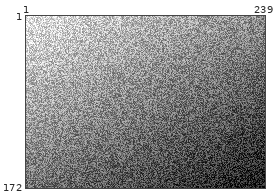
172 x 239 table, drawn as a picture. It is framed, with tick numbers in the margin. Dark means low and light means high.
Slope: up to the top left. Odd rows or columns: none. Ninth with the highest average: top left. Ninth with the lowest average: bottom right.
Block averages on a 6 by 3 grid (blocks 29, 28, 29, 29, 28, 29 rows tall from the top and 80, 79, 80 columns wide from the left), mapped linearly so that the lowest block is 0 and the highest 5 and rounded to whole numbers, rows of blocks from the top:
5 4 3 / 4 3 2 / 4 3 2 / 3 2 1 / 3 2 1 / 2 1 0
